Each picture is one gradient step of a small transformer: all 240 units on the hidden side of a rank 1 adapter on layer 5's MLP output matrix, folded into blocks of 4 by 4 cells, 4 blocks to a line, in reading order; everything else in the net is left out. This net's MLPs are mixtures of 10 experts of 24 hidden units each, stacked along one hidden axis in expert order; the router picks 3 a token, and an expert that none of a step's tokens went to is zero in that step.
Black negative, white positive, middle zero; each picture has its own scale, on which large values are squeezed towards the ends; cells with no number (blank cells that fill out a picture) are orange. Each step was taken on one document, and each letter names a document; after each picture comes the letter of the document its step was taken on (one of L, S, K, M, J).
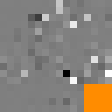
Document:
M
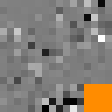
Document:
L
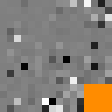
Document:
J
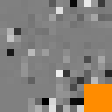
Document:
J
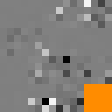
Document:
J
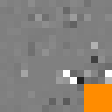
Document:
M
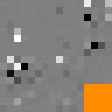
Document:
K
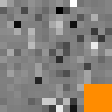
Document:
L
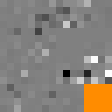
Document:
M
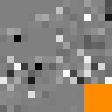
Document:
K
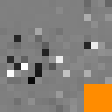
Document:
K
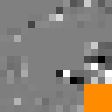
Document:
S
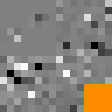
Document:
K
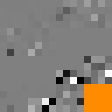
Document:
J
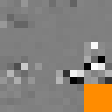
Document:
S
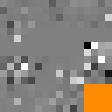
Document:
S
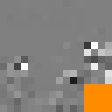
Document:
S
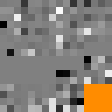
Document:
J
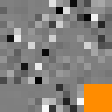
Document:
L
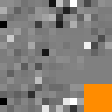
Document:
L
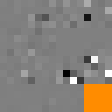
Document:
M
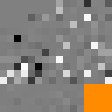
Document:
K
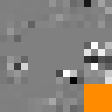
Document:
S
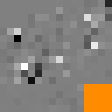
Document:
K
